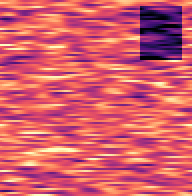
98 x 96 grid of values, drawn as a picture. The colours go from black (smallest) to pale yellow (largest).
The ninth with the lowest average is the top right. An odd patch, lower than its surroundings, sits in the top right. The grain runs across in streaks. The halves do not mirror each other.
